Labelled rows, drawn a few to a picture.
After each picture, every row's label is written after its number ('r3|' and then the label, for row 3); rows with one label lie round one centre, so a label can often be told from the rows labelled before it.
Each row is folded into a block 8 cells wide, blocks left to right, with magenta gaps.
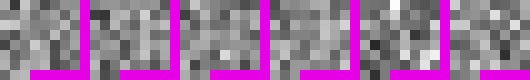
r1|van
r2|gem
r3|gem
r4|gem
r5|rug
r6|van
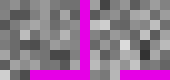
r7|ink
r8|van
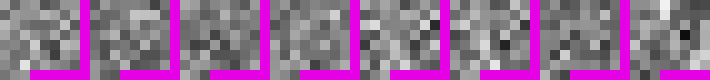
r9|van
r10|ink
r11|ink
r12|ink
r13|van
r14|van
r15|ink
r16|rug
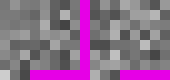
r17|ink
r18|ink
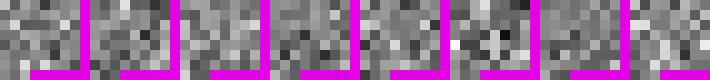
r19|van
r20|rug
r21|gem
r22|ink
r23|van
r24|rug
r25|ink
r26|van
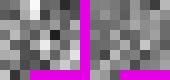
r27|rug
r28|ink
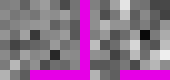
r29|ink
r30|rug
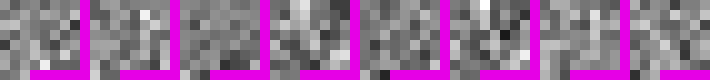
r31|van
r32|gem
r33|ink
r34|rug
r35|ink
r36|rug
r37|gem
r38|van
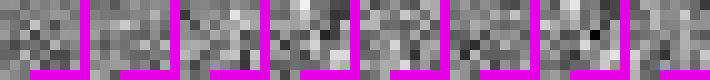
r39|ink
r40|ink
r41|gem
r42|rug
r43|van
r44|ink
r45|rug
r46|gem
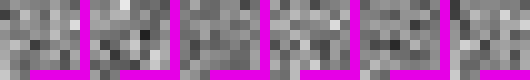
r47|gem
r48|rug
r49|ink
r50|van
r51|ink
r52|gem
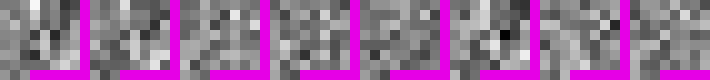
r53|rug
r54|rug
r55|gem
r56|gem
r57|ink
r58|rug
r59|van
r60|gem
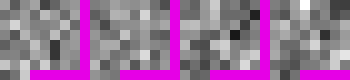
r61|van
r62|gem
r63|rug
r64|rug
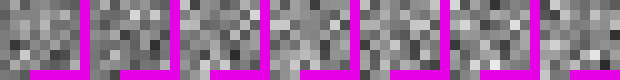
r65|ink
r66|ink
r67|van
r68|van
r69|van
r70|van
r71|gem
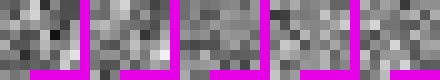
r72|rug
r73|rug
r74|ink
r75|gem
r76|van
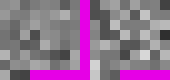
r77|ink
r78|gem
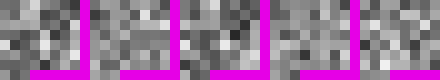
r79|rug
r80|gem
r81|rug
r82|gem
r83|van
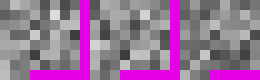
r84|gem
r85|gem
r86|ink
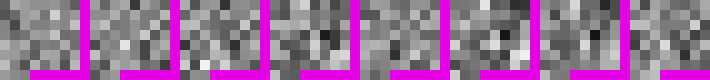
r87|gem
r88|van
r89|van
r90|rug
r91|gem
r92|rug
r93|rug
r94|van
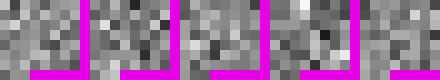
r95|van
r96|van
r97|gem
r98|rug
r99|gem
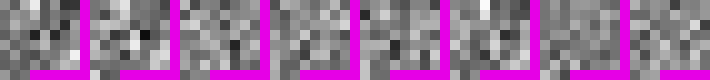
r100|rug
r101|rug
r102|van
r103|gem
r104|gem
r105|rug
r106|ink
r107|van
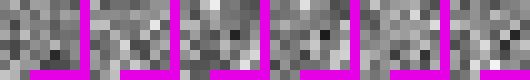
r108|ink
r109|van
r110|rug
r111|rug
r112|gem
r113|van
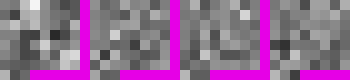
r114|rug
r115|ink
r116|ink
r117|ink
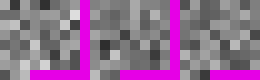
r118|van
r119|ink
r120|ink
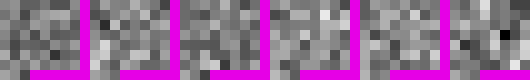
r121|ink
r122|gem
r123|ink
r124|gem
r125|gem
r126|rug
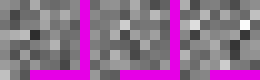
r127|ink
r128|ink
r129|van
